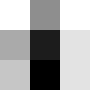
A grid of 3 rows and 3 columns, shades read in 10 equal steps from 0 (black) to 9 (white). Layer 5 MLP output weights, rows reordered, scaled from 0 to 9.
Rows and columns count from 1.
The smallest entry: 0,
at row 3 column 2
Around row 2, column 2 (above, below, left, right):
5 0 6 8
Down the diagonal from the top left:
9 1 8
